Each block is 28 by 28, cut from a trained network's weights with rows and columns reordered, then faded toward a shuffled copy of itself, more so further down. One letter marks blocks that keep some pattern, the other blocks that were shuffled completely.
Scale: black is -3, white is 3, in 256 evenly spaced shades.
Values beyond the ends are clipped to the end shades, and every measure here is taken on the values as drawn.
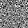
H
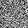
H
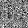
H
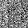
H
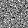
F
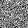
F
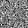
F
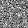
F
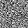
H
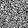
F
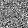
F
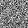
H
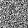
F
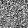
F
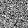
H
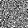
H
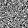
F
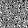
H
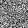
F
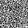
F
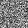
F
